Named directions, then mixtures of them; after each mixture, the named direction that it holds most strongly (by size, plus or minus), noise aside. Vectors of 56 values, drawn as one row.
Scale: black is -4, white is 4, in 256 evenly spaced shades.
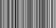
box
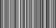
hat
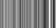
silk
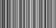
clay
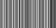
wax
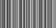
clay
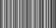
wax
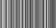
clay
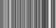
silk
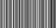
wax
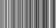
silk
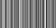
clay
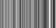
silk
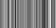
box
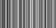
clay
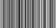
hat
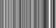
silk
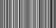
wax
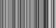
silk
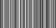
hat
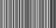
wax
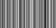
clay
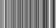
silk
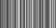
hat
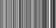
silk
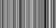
silk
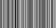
box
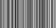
box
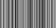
box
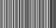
wax
